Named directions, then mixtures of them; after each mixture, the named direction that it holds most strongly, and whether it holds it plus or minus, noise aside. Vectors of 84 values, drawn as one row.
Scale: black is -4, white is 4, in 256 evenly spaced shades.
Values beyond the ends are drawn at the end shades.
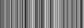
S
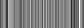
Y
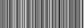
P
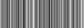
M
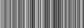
S, minus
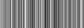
S, minus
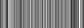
Y, plus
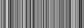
Y, minus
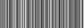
P, plus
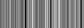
S, plus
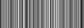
M, minus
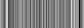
Y, minus
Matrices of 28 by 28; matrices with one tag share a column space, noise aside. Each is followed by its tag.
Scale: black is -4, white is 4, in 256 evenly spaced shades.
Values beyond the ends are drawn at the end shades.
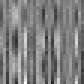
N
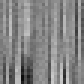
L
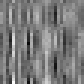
N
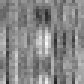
N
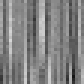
L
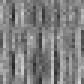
N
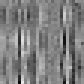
N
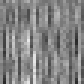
N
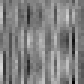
N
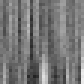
L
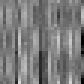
N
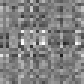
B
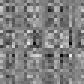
B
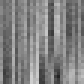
L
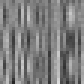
N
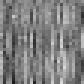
N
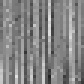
L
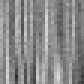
L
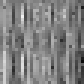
N
